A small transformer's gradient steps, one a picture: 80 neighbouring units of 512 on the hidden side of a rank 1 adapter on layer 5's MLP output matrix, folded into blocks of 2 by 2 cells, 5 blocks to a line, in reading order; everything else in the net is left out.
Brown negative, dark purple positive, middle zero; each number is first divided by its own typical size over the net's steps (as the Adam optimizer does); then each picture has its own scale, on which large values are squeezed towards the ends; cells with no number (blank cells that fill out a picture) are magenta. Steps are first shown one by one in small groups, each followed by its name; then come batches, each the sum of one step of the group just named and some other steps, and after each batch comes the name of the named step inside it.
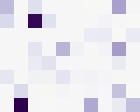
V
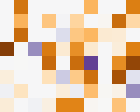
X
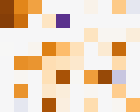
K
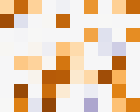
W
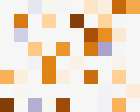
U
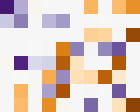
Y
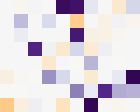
U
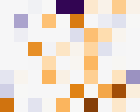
U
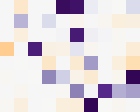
X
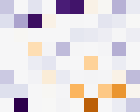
V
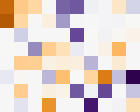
K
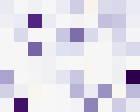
V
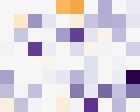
U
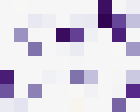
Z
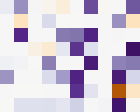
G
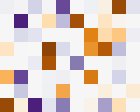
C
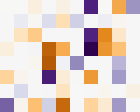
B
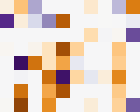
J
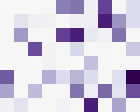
Z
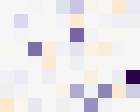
C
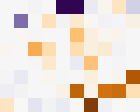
C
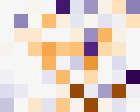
B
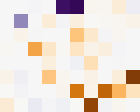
C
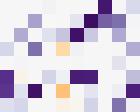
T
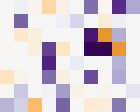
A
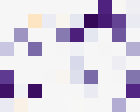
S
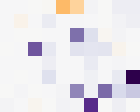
A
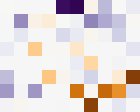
S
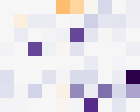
T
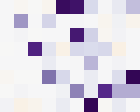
A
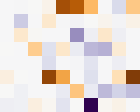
A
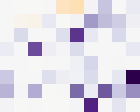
S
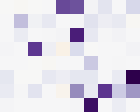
T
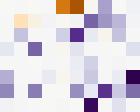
S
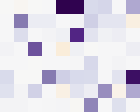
T
